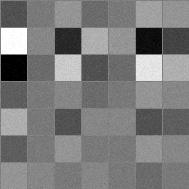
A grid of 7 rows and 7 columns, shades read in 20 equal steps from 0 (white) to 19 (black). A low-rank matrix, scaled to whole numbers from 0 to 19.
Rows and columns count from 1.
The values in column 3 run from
4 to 16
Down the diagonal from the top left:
13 9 4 11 9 8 10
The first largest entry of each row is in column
1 6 1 1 3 1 6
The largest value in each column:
19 11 16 13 11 18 14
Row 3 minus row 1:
6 1 -4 2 1 -5 -2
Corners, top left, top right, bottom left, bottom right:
13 8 8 10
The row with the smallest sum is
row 3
